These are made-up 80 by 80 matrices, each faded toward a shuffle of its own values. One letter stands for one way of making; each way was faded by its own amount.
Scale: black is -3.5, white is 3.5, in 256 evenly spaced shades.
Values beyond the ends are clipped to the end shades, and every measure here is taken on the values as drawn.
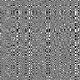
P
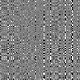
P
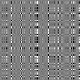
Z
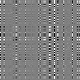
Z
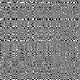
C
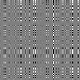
Z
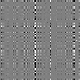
Z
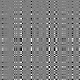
Z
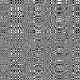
P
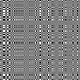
Z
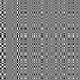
Z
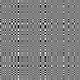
Z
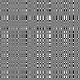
Z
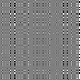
Z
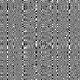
P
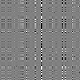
Z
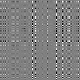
Z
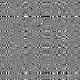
C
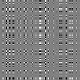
Z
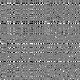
C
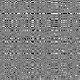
C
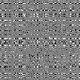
C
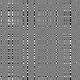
Z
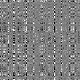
P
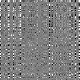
P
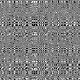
C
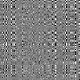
P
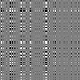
Z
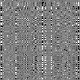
P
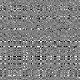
C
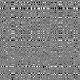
C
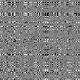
C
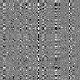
P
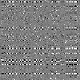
C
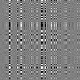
Z
